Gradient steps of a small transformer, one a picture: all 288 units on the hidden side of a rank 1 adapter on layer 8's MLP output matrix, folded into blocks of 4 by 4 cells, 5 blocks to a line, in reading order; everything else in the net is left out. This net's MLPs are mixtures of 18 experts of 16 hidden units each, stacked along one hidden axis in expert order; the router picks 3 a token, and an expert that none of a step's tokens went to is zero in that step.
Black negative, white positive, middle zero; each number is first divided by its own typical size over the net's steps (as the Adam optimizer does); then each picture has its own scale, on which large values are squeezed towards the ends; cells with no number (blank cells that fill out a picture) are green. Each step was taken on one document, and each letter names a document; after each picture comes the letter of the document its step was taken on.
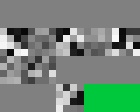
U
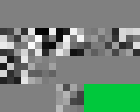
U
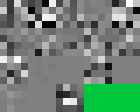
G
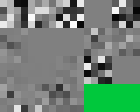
G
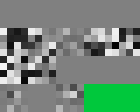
U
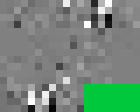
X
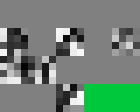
U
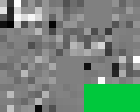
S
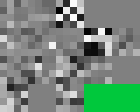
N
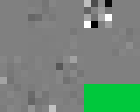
X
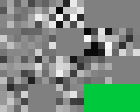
N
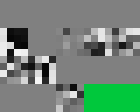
U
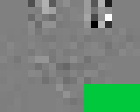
X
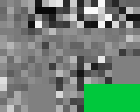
G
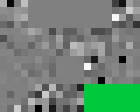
S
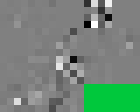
X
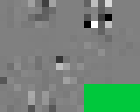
X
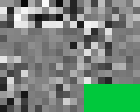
G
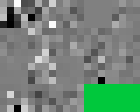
S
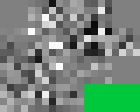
N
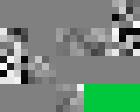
U
